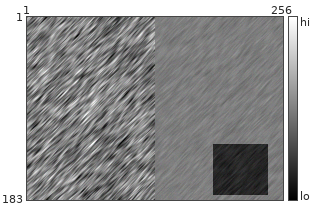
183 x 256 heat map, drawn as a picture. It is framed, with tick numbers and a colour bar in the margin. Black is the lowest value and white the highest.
Odd patch: lower, in the bottom right. Mirror symmetry: none. Seam: vertical, 50% of the way across, the right part calmer. Grain: diagonal, up to the right. Ninth with the lowest average: bottom right.
